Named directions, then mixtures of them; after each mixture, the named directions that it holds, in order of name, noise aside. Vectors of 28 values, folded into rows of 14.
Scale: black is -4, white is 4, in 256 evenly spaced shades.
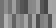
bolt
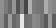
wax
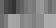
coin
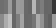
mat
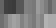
coin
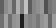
wax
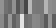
wax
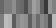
bolt, mat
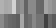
coin, wax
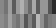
bolt, mat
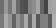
bolt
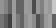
mat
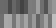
bolt, coin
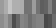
coin, mat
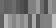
bolt, coin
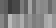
coin, wax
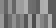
bolt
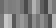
bolt, mat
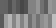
bolt, coin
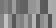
bolt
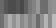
bolt, coin
